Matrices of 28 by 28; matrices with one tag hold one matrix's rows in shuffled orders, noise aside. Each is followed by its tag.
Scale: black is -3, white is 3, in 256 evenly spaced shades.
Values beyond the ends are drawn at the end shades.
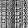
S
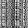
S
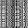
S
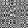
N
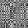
N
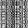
S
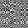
N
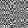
N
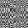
N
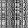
S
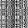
S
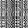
S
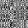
N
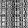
S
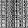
S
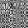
N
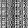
S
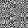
N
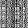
S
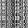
S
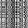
S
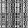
S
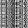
S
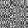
N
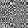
N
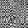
N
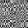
N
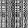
S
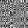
N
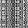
S
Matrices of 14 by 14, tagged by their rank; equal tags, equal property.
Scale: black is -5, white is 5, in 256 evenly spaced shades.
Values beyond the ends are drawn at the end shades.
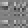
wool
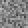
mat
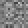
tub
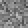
mat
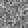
mat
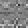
tub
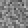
mat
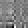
wool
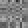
wool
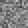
mat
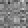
tub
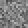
mat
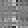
wool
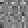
tub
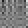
wool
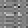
wool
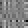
wool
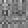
tub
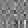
wool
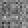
tub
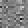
tub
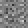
tub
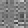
tub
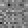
tub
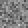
mat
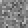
mat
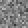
mat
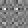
wool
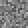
mat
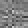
wool
